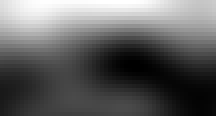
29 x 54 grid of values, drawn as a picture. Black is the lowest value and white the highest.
No lone cell stands out from its neighbours. On average the colour sits 40% of the way up the scale. Values rise toward the top. The ninth with the highest average is the top left. Values change most from cell to cell in the top middle.
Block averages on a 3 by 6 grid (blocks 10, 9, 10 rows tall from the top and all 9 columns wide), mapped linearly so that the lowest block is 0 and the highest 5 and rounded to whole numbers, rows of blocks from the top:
5 5 4 4 4 4 | 2 2 1 0 1 1 | 1 1 1 1 0 0
